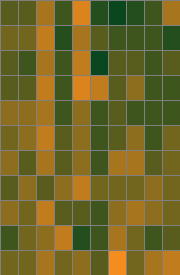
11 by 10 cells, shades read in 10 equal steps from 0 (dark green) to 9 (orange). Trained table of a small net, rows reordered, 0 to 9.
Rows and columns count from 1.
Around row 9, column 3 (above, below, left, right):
3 5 4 3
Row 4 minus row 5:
-2 -2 1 0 3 5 0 3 0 0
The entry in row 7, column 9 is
3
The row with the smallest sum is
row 3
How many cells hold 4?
17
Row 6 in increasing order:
2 2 3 3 4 4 5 5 5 7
